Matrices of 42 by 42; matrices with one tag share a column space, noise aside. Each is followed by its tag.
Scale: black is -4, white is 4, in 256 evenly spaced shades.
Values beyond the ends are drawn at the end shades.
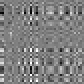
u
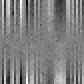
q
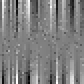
q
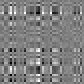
u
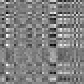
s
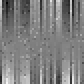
q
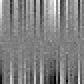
q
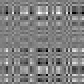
u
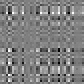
u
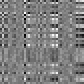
s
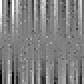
q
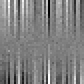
q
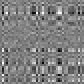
u
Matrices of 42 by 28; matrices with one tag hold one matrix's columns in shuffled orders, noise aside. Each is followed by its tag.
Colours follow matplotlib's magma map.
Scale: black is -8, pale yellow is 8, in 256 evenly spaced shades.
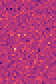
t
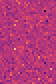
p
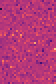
t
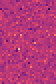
t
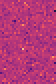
p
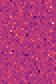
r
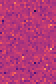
p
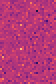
p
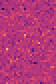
t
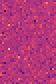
p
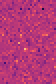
t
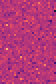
p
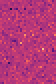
t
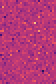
r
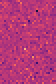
p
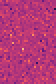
t
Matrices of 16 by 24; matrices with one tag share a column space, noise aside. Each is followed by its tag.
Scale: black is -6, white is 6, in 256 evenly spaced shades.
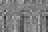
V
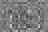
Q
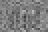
Q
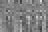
V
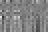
V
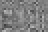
Q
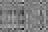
Q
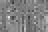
V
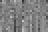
V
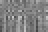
V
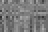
V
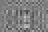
Q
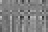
V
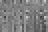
V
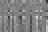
V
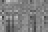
V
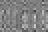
Q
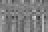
V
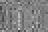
Q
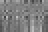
V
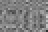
Q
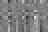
V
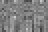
V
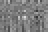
V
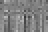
V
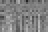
V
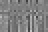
V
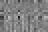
V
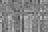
V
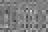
Q
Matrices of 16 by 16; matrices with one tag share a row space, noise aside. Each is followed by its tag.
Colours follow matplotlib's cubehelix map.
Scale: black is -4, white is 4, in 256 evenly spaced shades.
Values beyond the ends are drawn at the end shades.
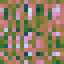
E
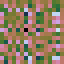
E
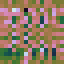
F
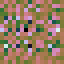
E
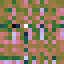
F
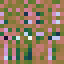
E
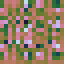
E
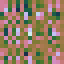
E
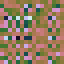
E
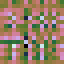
F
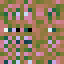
E
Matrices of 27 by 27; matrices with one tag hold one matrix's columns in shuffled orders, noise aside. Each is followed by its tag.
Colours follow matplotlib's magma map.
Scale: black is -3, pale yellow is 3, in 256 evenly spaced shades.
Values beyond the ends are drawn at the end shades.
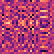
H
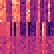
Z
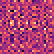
H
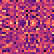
H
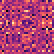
H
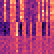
Z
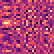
H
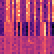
Z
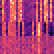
Z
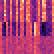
Z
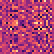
H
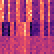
Z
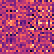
H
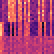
Z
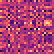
H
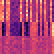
Z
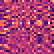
H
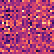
H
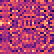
H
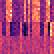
Z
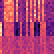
Z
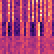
Z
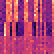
Z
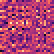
H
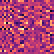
H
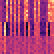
Z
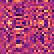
H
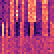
Z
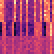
Z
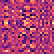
H
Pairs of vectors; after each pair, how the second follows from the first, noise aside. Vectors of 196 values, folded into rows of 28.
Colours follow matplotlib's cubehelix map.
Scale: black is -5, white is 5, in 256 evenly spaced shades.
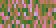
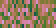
negated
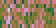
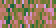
negated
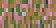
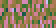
negated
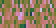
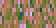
negated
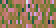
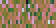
negated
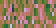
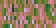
copied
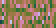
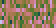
negated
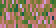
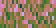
negated
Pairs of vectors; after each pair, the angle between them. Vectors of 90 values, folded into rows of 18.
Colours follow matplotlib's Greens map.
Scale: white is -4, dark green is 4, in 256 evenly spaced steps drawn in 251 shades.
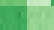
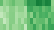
nearly opposite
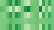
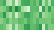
nearly opposite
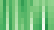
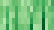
nearly opposite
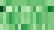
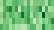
partly opposed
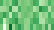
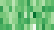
orthogonal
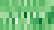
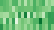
nearly parallel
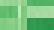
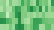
orthogonal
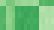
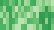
partly opposed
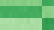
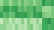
nearly parallel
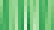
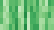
nearly opposite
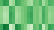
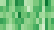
orthogonal
